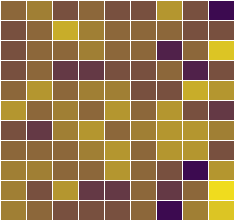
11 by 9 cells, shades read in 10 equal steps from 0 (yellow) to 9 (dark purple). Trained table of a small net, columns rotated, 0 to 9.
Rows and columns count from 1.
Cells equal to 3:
15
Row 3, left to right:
6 5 5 4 5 5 8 5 1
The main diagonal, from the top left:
5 5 5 7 4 5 3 3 3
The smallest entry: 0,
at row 10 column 9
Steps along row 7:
up down down up down down same up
